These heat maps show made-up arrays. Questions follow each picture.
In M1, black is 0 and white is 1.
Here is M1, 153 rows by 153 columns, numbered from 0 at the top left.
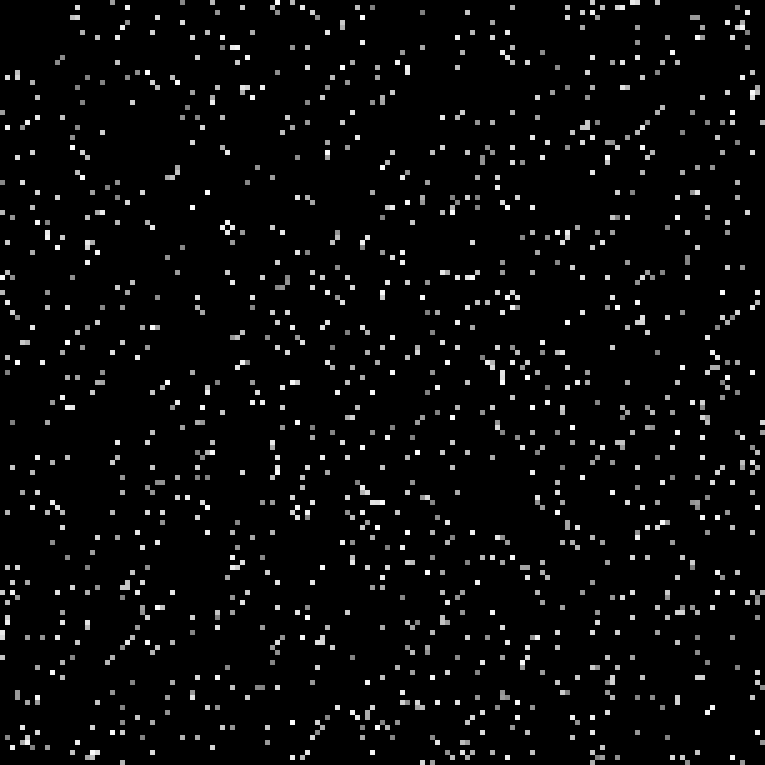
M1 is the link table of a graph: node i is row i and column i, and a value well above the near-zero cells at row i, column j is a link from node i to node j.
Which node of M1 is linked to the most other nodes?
node 118
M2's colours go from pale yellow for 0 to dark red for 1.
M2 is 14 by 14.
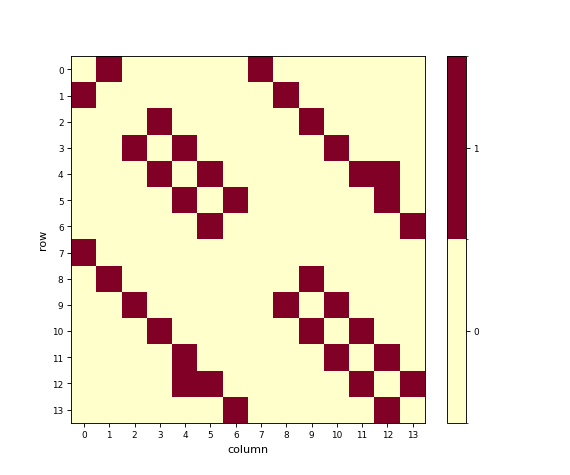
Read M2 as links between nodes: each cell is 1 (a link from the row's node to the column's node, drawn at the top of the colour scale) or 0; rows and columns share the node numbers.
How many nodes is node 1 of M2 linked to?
2
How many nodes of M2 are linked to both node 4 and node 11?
1
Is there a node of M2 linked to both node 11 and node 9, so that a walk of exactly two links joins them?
yes
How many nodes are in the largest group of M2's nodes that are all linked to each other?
3
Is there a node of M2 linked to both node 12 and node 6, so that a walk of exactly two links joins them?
yes
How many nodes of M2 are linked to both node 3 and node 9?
2
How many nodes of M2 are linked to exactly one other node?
1
